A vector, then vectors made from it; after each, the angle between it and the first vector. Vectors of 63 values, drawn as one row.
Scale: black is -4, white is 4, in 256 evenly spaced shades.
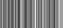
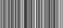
nearly parallel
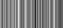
nearly opposite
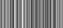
orthogonal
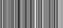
nearly parallel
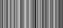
nearly opposite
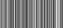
partly aligned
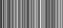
partly aligned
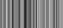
partly aligned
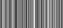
orthogonal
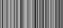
nearly opposite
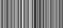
partly opposed
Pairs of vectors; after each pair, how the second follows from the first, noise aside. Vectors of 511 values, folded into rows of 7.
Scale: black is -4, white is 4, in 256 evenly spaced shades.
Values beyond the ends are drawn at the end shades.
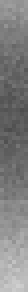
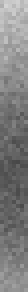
reversed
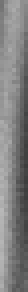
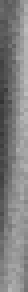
reversed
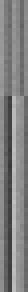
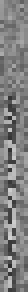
sign-scrambled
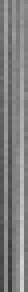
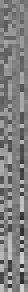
sign-scrambled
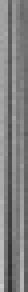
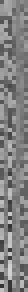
sign-scrambled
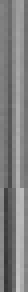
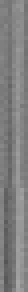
shrunk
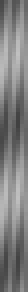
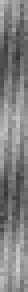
negated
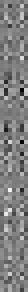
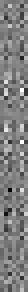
negated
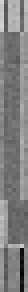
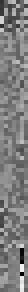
sign-scrambled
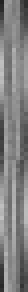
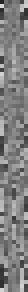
sign-scrambled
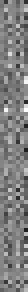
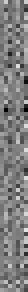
negated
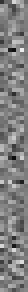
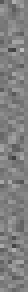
shrunk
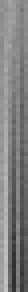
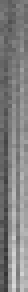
negated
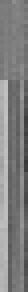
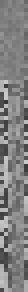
sign-scrambled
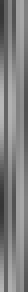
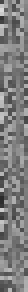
sign-scrambled
